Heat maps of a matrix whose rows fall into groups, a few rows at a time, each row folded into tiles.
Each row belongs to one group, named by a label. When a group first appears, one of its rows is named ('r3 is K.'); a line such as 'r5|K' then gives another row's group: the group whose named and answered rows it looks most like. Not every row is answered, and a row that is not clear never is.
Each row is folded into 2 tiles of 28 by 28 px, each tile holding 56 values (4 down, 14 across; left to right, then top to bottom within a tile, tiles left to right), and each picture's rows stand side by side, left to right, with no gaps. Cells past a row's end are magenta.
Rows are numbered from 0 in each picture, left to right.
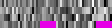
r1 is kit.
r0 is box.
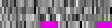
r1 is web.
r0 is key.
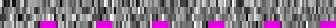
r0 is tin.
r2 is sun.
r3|tin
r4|key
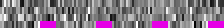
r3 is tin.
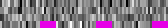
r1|tin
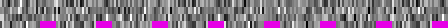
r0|web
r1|sun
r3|sun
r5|tin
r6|box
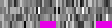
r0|web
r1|sun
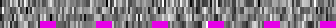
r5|key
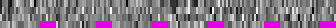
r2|web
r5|box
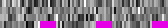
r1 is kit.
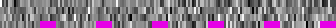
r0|key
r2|kit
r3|sun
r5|tin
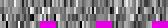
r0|kit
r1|web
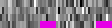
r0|key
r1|sun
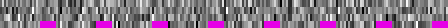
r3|web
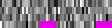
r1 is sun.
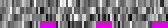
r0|key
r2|kit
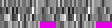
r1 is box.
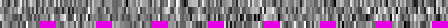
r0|web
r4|kit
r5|tin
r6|kit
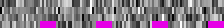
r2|sun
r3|tin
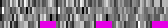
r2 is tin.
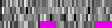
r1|box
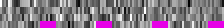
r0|key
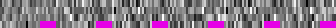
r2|sun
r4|sun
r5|kit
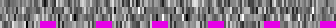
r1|kit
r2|sun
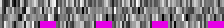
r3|kit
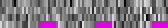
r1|web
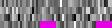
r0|box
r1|kit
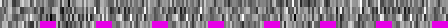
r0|key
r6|tin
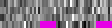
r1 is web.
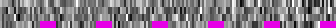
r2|kit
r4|key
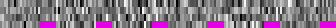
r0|web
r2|kit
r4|web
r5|key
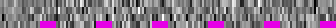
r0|kit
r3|kit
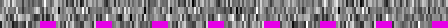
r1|sun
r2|box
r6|sun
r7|web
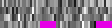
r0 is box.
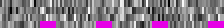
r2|key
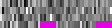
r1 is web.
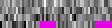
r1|kit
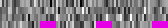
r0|key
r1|sun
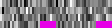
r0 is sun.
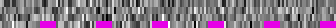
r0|tin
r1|key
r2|sun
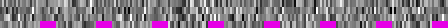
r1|key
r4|box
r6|web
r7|sun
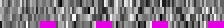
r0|web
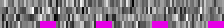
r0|kit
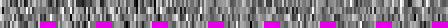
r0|sun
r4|tin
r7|key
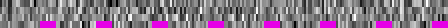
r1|tin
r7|key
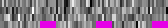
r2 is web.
